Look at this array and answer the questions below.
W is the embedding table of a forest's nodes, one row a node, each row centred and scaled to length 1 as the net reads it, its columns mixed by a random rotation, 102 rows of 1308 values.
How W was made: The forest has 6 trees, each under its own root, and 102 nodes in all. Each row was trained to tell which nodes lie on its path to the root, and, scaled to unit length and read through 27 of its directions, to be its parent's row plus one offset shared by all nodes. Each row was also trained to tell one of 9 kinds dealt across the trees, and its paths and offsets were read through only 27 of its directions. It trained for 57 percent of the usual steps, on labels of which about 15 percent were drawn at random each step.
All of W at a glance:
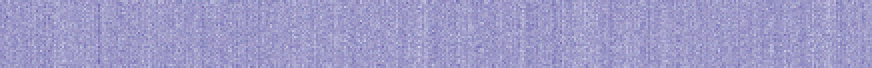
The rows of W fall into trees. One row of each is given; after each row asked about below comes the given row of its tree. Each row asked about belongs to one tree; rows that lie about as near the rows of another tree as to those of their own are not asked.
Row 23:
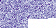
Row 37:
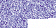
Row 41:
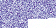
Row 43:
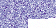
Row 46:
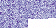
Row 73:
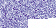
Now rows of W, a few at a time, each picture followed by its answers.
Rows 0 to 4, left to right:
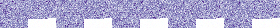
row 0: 73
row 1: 41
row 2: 41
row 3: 37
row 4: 37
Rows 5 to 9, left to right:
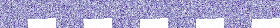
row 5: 41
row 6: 37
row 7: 73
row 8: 41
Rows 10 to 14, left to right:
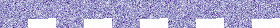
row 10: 37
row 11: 23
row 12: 73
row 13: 41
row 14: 41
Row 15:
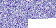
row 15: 37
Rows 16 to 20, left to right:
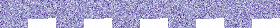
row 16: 43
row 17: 46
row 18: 46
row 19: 73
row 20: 41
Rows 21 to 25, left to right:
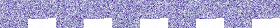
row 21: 37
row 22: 37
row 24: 37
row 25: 41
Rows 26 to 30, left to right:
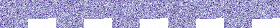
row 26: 41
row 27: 23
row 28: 37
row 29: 37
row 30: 37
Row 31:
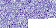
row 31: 41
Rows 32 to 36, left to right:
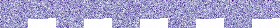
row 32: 46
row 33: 23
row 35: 37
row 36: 46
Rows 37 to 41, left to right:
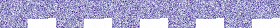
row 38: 23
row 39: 46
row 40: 46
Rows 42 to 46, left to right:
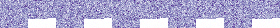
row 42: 23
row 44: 73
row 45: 41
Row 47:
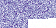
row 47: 23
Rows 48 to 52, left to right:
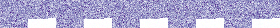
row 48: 41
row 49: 46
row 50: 41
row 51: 41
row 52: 43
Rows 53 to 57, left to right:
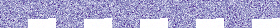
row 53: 43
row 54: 43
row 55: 23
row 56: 23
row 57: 73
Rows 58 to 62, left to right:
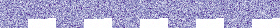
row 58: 41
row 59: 73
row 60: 23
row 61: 43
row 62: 37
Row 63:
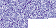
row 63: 46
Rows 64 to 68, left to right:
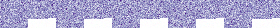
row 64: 46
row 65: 41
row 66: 46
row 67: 41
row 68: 23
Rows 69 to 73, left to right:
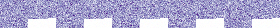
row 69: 37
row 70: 43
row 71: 46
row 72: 43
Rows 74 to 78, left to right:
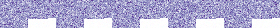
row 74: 23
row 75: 37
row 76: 37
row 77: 23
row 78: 46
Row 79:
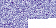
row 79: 23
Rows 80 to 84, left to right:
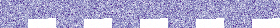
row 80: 43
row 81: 23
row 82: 43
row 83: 46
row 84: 41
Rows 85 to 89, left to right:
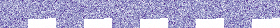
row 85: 73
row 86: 23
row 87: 43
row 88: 37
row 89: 73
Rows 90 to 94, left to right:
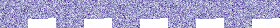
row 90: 37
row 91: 46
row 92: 46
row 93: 43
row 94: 23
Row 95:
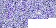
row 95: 37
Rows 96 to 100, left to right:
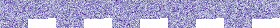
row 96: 23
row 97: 41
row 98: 23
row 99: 23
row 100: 43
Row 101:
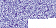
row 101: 23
